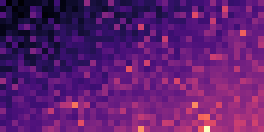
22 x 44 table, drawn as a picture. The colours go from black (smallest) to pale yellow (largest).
The grain is fine, like static. On average the colour sits 30% of the way up the scale. The field climbs toward the bottom right. There are no regular stripes.
